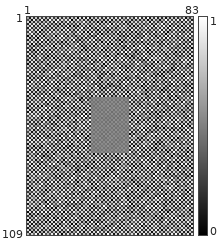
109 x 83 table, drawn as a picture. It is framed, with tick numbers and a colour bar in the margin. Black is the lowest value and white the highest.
Slope: none. Histogram: two levels. Average level on the scale: 50%. Grain: checkered. Odd patch: calmer, in the centre.
